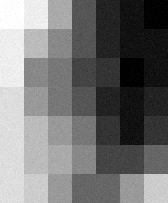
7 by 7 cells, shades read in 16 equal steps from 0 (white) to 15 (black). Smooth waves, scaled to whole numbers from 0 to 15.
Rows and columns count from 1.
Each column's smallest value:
0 1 5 7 9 6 3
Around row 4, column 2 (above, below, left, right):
7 4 2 8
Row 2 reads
1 4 7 10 13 14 14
